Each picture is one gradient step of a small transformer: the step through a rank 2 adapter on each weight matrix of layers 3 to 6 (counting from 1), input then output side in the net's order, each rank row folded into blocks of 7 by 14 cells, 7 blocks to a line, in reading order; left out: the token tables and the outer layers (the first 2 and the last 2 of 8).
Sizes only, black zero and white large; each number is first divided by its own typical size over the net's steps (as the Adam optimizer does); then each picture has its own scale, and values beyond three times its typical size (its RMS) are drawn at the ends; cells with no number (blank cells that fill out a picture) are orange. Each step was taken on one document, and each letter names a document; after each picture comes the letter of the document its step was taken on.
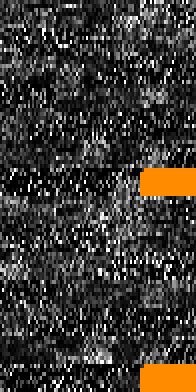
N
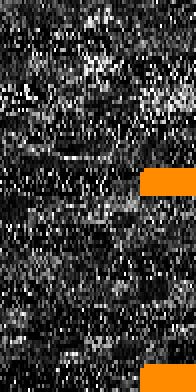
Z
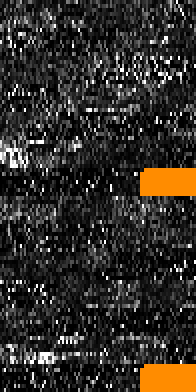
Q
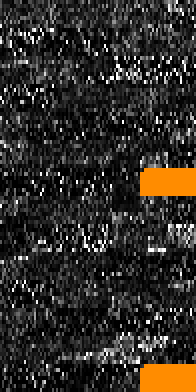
Q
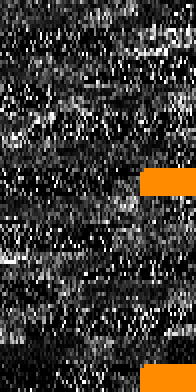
Z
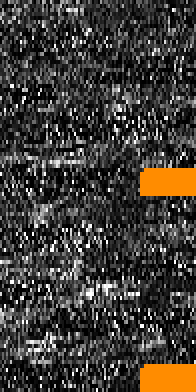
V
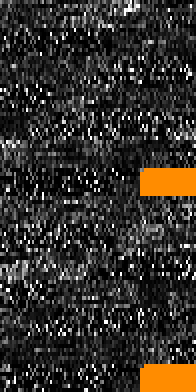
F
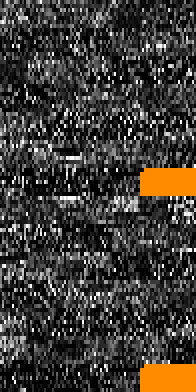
Z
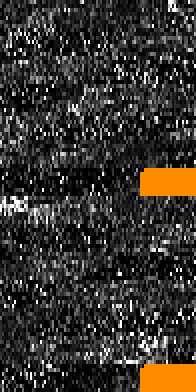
Q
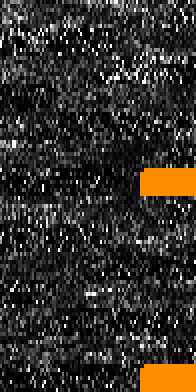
Q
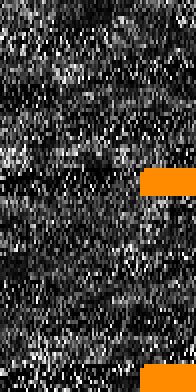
N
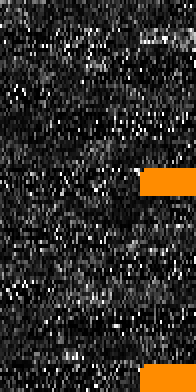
V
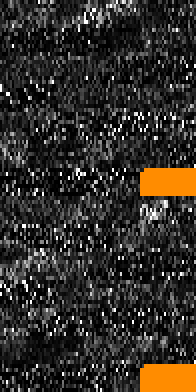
F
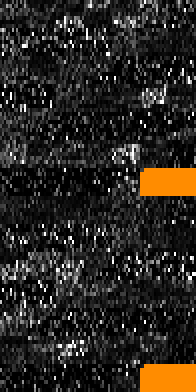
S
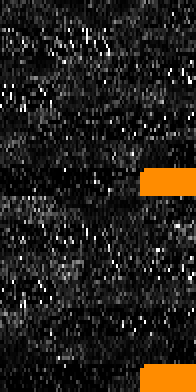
S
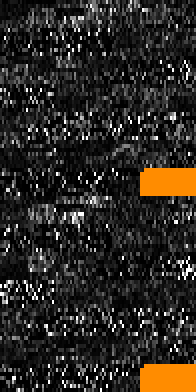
F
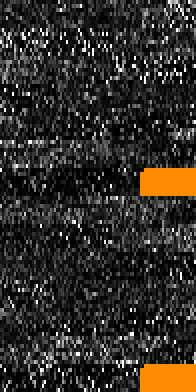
Q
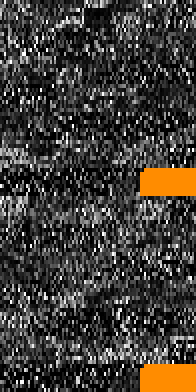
N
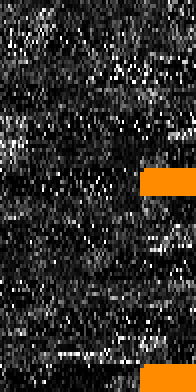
Q
